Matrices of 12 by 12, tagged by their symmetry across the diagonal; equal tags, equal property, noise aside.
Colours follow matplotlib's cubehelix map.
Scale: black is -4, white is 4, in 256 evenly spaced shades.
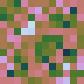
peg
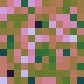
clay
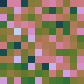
clay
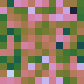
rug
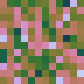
clay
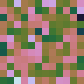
rug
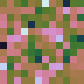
rug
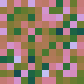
peg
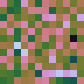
clay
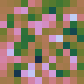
rug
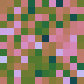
rug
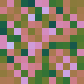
peg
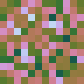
peg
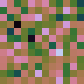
clay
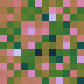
peg
